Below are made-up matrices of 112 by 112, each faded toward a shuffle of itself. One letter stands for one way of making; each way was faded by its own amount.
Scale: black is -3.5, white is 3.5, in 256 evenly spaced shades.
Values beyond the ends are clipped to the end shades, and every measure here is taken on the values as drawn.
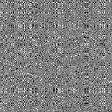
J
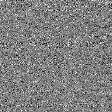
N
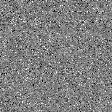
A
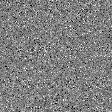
A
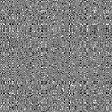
J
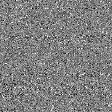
N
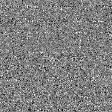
N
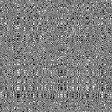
J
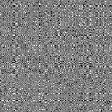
J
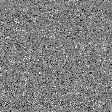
A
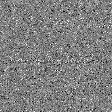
A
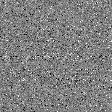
A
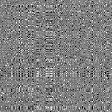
J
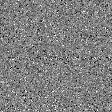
A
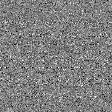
N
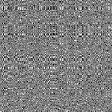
J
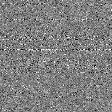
N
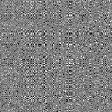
J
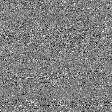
N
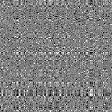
J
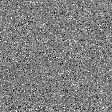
A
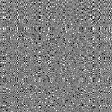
J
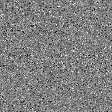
A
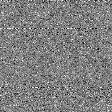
N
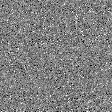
A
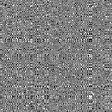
J
